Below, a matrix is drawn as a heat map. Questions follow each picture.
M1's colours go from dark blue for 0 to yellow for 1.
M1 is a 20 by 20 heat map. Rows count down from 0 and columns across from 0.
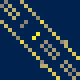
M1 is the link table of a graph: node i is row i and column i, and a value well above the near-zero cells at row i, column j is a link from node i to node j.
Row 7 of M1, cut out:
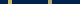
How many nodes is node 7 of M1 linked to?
2
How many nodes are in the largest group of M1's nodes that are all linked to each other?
3
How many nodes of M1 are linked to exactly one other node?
0
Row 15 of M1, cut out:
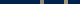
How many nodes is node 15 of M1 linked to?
2
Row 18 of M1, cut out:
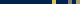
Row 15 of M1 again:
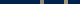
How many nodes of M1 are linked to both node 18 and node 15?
0
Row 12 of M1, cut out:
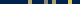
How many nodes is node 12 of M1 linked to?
4
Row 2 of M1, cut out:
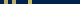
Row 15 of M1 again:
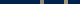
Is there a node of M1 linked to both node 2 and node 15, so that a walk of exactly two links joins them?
no
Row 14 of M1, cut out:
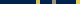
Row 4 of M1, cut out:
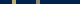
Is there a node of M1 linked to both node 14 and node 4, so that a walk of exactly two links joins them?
yes
